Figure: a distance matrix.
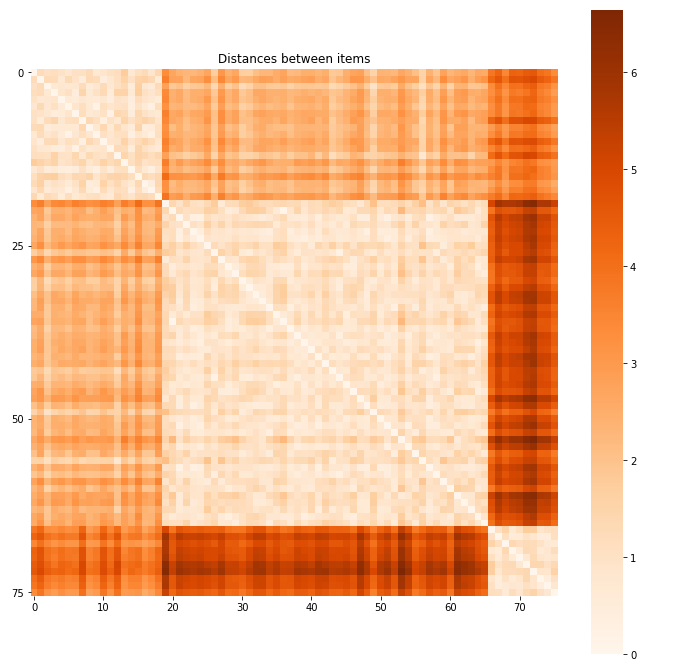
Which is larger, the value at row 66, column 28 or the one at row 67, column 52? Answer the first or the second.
the second
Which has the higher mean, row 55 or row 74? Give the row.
74
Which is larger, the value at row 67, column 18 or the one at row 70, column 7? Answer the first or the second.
the second
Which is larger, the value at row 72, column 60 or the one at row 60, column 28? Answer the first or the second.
the first
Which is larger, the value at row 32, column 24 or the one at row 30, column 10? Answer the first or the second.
the second
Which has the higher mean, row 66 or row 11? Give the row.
66
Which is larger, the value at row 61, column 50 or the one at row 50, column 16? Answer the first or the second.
the second
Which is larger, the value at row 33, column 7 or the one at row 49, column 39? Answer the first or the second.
the first
